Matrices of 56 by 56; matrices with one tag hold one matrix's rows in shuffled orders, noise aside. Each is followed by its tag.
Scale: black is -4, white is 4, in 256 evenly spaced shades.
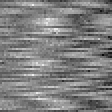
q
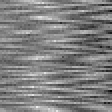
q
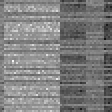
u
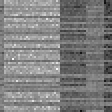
u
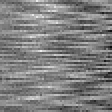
q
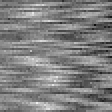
q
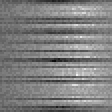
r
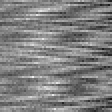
q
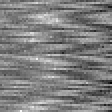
q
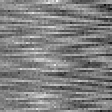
q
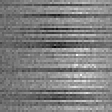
r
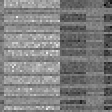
u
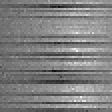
r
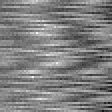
q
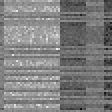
u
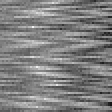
q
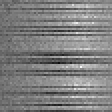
r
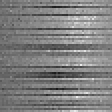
r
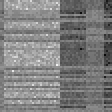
u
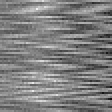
q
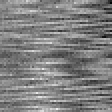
q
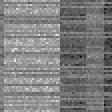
u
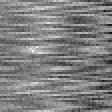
q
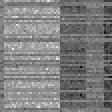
u
